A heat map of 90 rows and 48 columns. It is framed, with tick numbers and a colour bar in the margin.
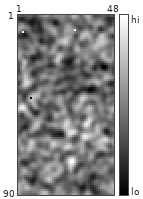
The top left is the ninth with the lowest average. Three lone cells stand out: two far higher and one far lower than their neighbours. The values follow a bell shape. No overall slope runs across the table.
